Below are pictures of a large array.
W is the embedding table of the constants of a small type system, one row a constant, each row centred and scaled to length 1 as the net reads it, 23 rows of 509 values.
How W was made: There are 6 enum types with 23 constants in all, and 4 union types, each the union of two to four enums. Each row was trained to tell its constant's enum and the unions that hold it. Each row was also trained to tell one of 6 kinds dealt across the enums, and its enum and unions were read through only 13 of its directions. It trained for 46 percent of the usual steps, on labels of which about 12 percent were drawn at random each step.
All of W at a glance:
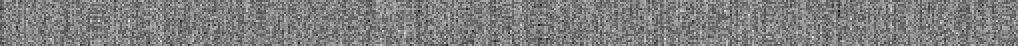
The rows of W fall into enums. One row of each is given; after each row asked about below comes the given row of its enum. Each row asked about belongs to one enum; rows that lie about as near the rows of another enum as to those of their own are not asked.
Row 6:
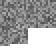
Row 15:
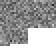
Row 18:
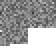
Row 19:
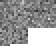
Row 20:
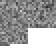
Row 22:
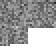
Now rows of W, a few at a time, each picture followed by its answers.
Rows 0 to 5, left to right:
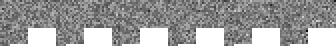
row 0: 20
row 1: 22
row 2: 18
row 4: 15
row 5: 20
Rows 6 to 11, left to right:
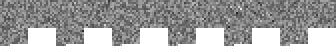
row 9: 18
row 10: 20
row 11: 6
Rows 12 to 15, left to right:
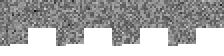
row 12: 19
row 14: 18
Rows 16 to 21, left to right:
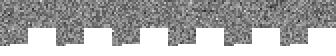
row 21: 19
